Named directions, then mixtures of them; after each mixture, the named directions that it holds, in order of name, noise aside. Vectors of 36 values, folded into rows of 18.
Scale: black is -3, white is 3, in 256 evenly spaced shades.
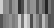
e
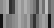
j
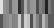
e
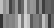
e, j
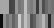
e, j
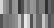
e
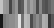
e, j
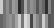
e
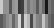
e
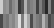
e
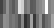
e, j
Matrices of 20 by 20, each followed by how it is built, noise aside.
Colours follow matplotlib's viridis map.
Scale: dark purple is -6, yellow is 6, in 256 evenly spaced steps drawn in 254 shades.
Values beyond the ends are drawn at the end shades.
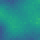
smooth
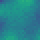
smooth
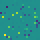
sparse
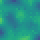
smooth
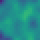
smooth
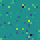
sparse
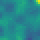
smooth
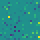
sparse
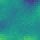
smooth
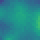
smooth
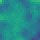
smooth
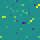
sparse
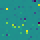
sparse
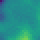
smooth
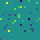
sparse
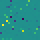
sparse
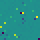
sparse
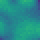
smooth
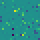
sparse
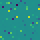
sparse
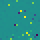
sparse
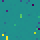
sparse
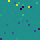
sparse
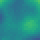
smooth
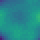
smooth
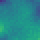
smooth
